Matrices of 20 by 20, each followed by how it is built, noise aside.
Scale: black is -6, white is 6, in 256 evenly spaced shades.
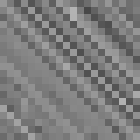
Toeplitz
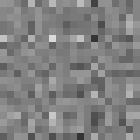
low rank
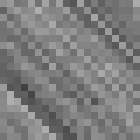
Toeplitz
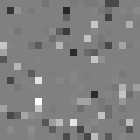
sparse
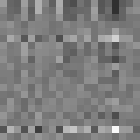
low rank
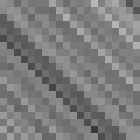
Toeplitz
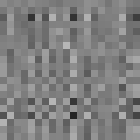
low rank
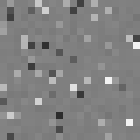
sparse
